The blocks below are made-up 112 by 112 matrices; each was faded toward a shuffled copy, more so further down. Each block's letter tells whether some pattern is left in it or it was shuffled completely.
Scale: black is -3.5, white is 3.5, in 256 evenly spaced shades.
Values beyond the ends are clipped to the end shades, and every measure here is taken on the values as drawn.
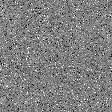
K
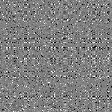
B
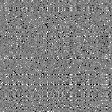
B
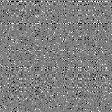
B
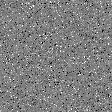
K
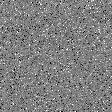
K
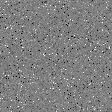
K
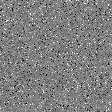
K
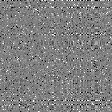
B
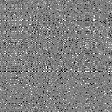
B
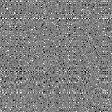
B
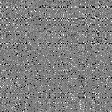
B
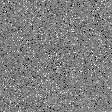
K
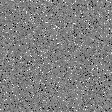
K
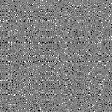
B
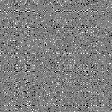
B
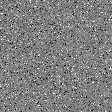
K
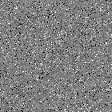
K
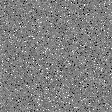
K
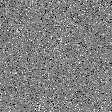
K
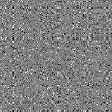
B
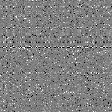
B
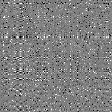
B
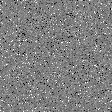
K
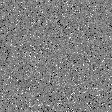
K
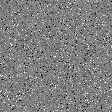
K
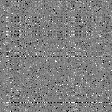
B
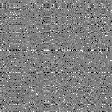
B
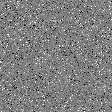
K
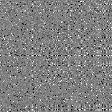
B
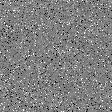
K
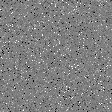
K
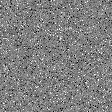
K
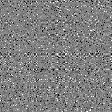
B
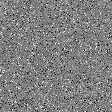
K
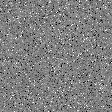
K
